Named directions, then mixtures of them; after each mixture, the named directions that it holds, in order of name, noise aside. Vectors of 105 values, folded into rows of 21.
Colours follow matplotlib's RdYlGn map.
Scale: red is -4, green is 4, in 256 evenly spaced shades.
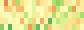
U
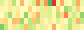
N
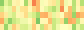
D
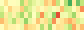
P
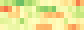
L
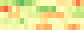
L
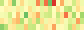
N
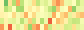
U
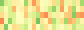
D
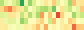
L, P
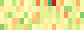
N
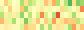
P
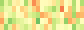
D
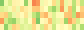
D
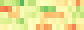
L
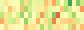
P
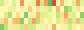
N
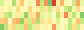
N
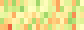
D, U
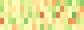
D, P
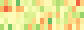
L, U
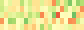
D, P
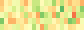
D, P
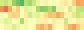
L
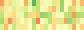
D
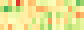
L, U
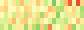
P, U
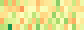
D, U
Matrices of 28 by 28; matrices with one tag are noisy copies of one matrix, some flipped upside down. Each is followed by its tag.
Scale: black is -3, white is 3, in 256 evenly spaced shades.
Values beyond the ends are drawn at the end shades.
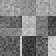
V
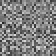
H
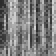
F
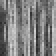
F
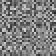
H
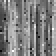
F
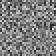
H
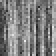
F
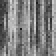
F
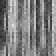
F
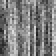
F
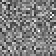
H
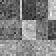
V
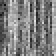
F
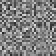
H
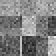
V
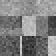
V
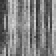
F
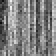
F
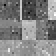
V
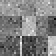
V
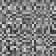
H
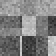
V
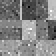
V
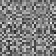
H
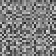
H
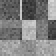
V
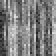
F
